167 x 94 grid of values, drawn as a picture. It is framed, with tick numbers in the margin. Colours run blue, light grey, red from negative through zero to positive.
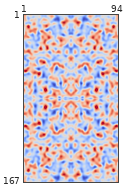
The values follow a bell shape. No overall slope runs across the table. No single row or column stands out from its neighbours. There are no regular stripes. The texture is blotchy. It mirrors both left to right and top to bottom.
